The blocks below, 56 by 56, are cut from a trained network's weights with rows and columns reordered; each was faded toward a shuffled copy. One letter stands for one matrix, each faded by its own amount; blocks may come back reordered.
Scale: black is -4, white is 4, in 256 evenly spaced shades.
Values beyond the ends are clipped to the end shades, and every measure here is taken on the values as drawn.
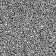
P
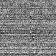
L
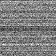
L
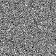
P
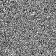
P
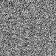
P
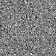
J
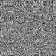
J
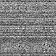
L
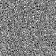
J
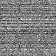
L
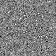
P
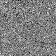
P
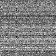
L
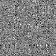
J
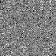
J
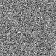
P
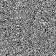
J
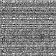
L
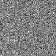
J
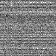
L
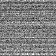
L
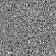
J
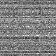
L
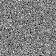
P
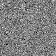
P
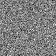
P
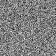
P
